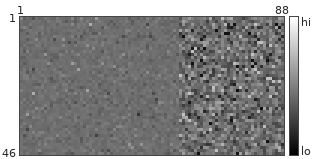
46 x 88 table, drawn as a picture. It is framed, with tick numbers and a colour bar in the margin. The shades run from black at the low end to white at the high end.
No regular stripes run through it. The distribution is heavy-tailed on both sides. A vertical seam about 60% of the way across splits the table, and the left part is calmer. The halves do not mirror each other. The texture is fine-grained noise. No overall slope runs across the table.
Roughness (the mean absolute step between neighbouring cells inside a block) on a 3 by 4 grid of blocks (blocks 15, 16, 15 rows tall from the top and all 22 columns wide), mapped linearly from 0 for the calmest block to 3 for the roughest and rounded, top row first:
0023 | 0023 | 0022
